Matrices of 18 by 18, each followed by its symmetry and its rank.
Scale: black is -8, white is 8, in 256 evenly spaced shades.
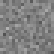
neither, full rank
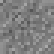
symmetric, full rank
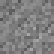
symmetric, full rank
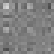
symmetric, rank two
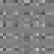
neither, rank two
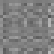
neither, rank two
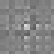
symmetric, rank two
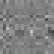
neither, rank three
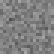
neither, full rank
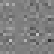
neither, rank three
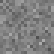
symmetric, full rank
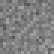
symmetric, full rank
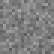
neither, full rank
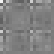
symmetric, rank two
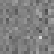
neither, rank three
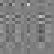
neither, rank two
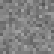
neither, full rank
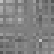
symmetric, rank two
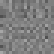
neither, rank three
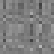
neither, rank two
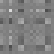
symmetric, rank two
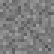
symmetric, full rank
